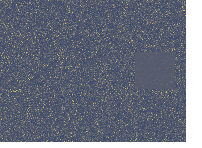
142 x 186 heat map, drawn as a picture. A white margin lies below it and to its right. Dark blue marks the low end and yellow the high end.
Odd rows or columns: none. Slope: none. Odd patch: calmer, in the middle right. Stripes: none. Histogram: skewed, a long tail of high values. Calmest part: middle right.
